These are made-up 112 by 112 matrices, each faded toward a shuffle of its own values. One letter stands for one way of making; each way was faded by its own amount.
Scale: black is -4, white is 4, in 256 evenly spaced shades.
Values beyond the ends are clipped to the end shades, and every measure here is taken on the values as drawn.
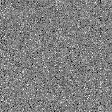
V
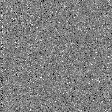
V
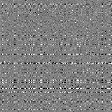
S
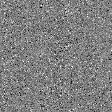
V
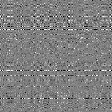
S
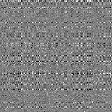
S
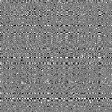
S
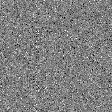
V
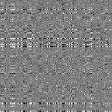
S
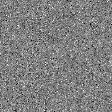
V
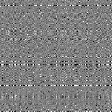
S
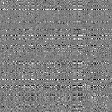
S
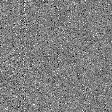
V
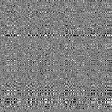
S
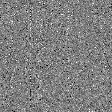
V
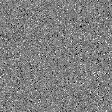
V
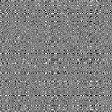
S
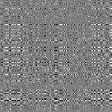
S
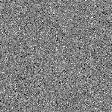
V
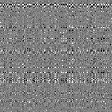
S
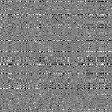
S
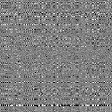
S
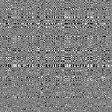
S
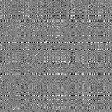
S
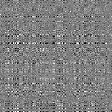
S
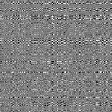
S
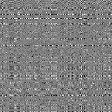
S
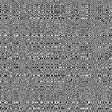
S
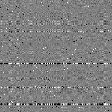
S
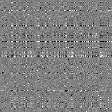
S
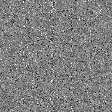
V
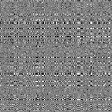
S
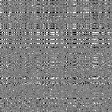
S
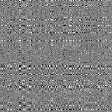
S
